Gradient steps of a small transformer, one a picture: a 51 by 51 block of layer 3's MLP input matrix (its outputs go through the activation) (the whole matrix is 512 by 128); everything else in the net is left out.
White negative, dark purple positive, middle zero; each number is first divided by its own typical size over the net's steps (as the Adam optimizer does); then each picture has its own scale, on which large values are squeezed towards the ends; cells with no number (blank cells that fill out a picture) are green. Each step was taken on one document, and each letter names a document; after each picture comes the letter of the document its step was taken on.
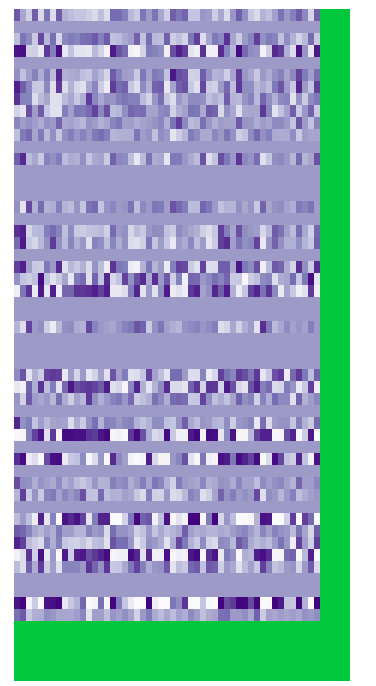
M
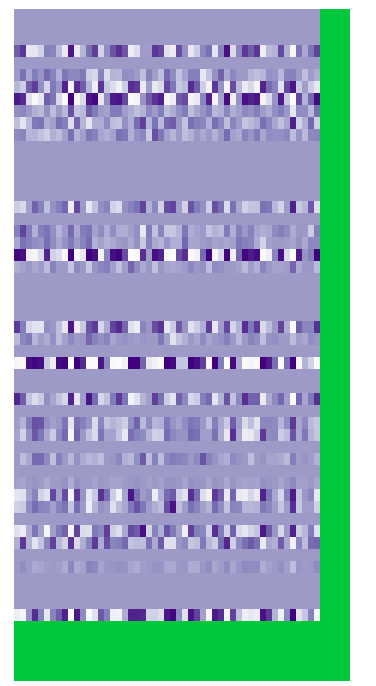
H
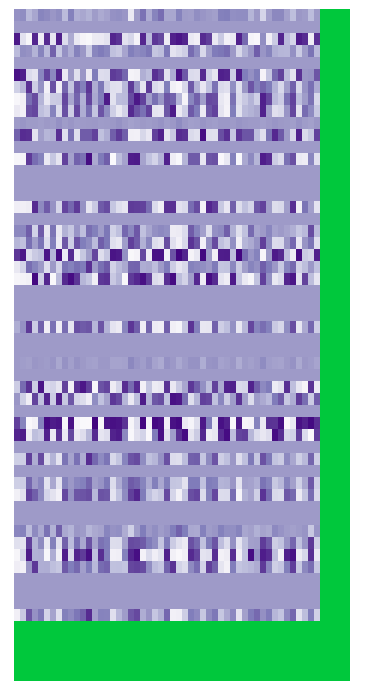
M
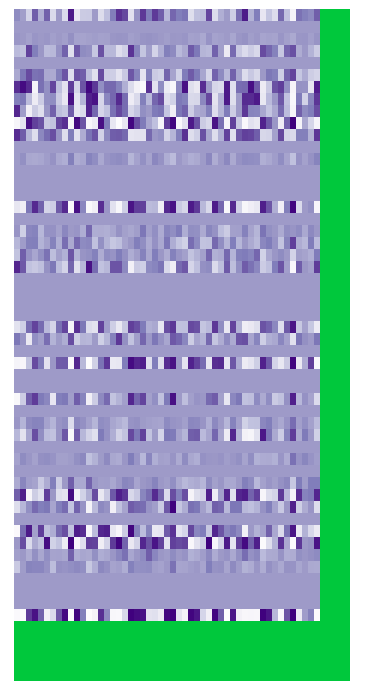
H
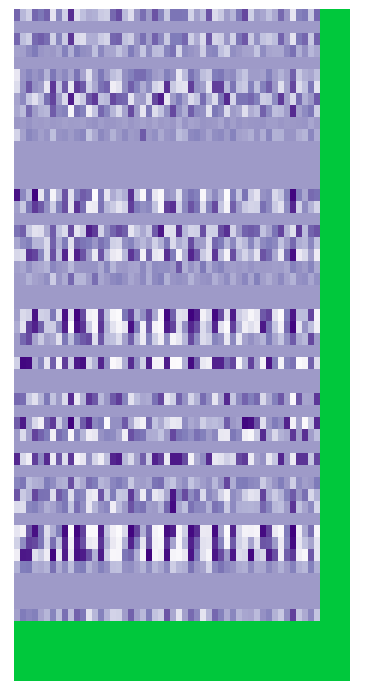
H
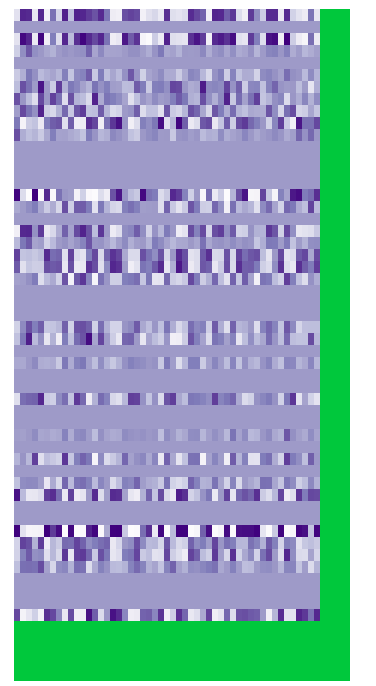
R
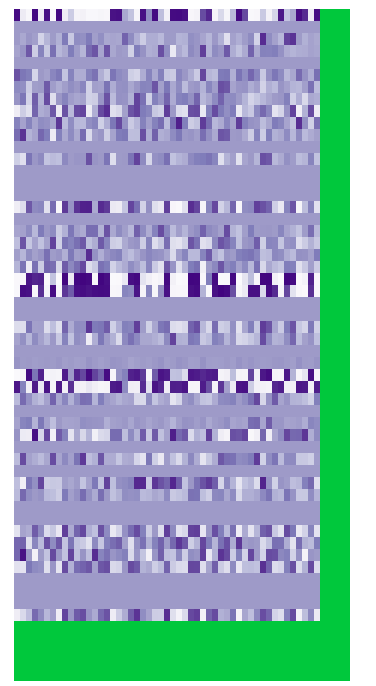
M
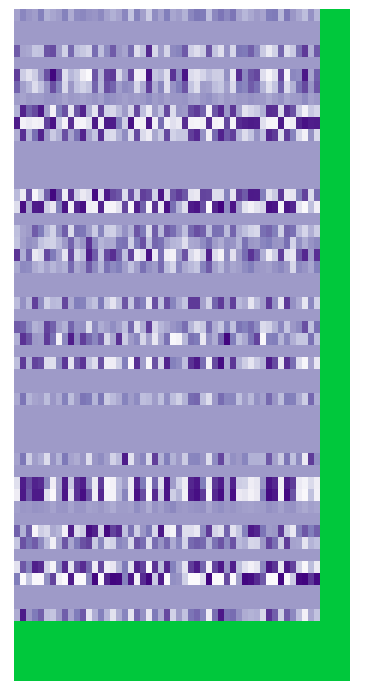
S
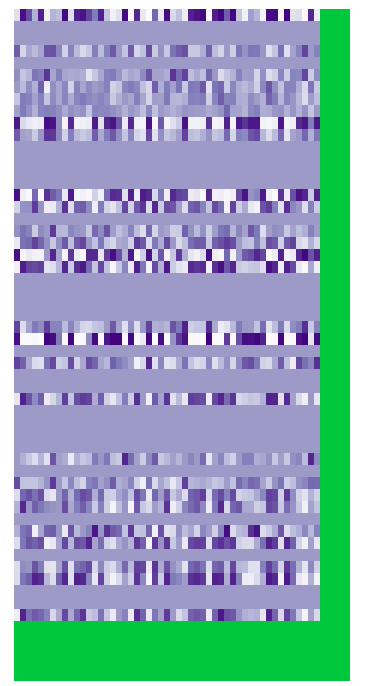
S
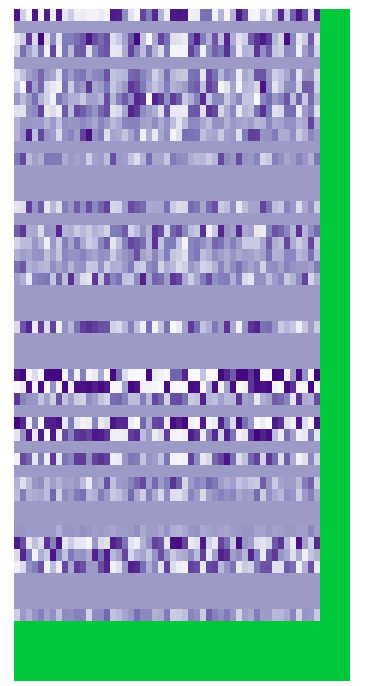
M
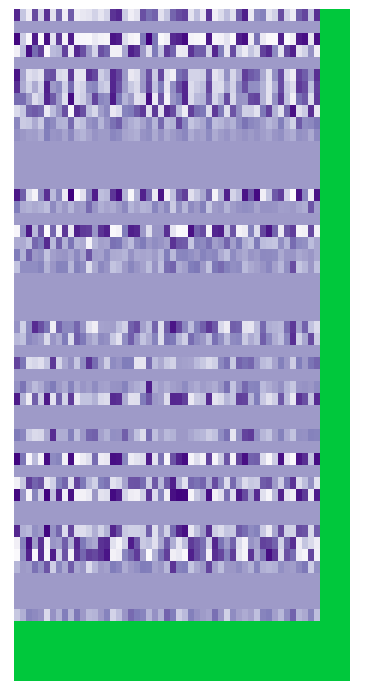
R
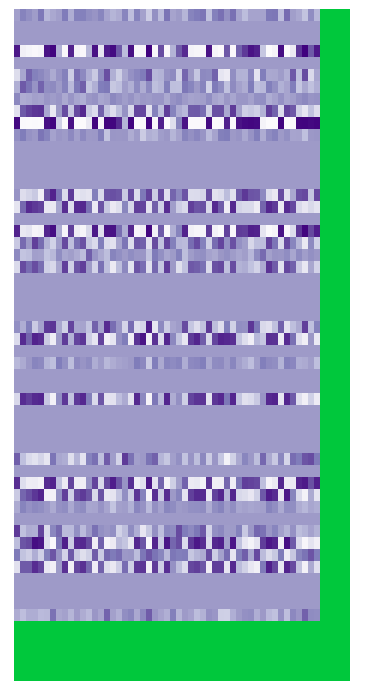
S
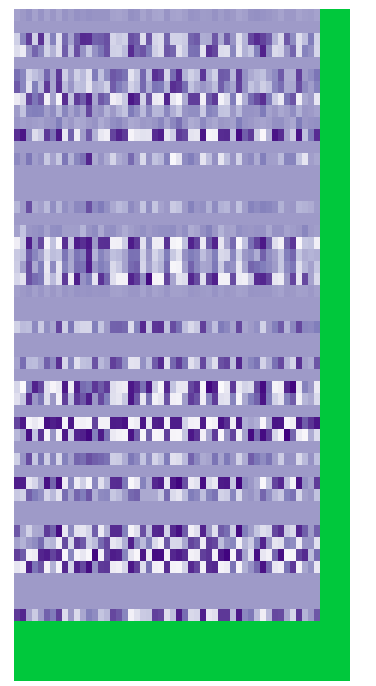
M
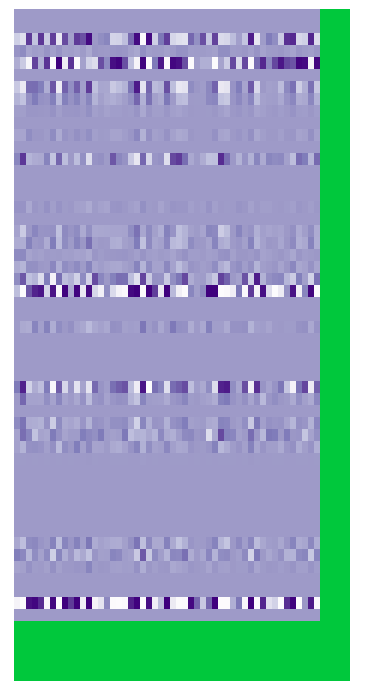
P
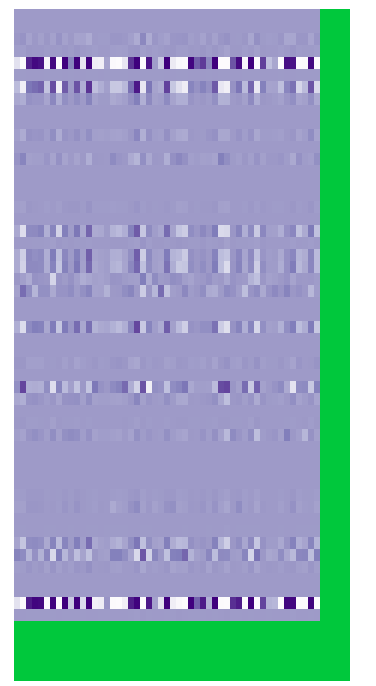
P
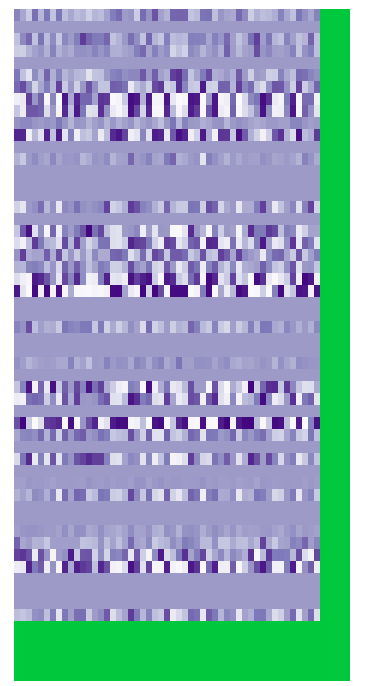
M
